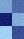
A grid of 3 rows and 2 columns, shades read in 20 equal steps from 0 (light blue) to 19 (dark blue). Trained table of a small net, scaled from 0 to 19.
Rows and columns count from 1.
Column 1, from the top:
5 19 0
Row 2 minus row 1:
14 -7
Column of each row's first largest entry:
2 1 2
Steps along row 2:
down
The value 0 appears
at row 3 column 1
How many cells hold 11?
1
